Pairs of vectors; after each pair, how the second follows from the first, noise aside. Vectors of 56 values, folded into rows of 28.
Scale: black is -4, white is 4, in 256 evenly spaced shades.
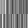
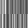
copied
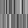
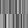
reversed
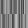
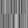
partly zeroed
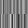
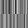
reversed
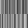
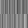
shrunk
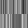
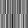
shuffled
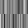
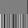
partly zeroed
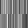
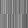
shrunk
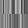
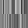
copied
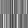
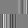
partly zeroed
